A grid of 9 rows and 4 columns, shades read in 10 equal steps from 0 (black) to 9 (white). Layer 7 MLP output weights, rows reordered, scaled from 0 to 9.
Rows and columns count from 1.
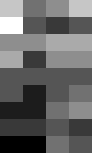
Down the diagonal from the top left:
7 3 6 5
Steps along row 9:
same up down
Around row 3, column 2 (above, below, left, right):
3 2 5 6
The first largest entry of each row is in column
1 1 3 1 1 4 4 3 3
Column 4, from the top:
7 3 6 5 3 4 5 2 3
